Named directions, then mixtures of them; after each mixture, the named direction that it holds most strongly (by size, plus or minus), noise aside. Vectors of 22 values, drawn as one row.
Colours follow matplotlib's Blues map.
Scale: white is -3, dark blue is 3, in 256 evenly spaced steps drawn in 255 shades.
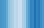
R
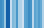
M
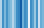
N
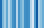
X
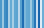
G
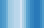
R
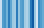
X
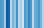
M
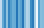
X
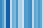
M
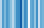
N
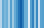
N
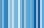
G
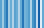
G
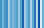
G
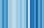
R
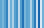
G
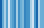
X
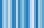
X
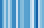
X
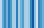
X
